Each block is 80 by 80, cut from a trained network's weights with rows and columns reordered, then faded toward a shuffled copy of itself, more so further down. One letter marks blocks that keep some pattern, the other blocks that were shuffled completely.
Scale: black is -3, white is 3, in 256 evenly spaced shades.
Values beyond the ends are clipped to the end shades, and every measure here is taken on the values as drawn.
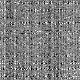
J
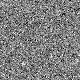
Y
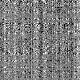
J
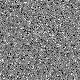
Y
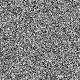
Y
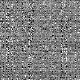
J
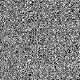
J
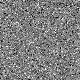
Y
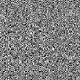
J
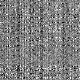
J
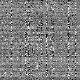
J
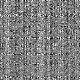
J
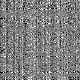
J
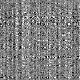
J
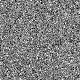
Y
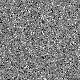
Y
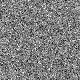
Y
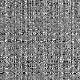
J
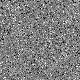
Y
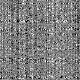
J
